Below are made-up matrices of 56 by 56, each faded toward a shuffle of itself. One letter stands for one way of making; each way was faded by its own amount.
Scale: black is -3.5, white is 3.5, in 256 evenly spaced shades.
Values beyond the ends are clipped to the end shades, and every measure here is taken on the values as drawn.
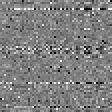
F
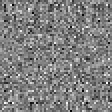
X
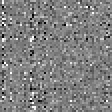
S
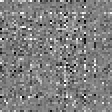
S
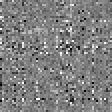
S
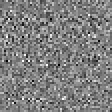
X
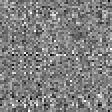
X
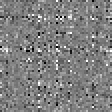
S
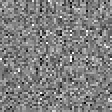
X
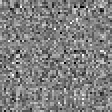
X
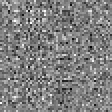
X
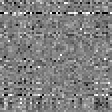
F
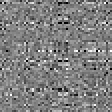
F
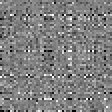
F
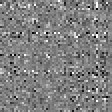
S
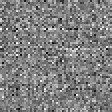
X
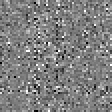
S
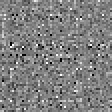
S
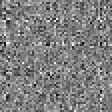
X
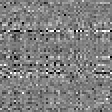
F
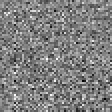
X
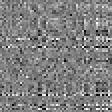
F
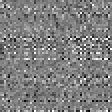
F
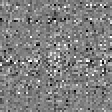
S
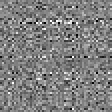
F
